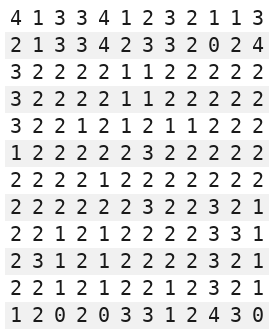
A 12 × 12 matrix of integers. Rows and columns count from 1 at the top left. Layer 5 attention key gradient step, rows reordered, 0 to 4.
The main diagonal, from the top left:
4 1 2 2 2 2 2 2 2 3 2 0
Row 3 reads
3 2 2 2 2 1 1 2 2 2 2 2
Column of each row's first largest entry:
1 5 1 1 1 7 1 7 10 2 10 10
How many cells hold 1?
28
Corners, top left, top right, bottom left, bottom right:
4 3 1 0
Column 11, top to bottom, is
1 2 2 2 2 2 2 2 3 2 2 3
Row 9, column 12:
1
